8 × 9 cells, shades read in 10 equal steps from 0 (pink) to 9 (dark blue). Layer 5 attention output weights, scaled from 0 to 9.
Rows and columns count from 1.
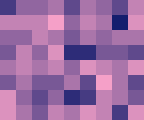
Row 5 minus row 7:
2 -2 -3 -2 -4 -6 0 0 -4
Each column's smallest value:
1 2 2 0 3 1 0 3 1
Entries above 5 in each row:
3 1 0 3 0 2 3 1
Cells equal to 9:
1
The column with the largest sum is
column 5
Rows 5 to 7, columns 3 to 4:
3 2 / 5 5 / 6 4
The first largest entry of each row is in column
1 8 5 5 5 6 5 8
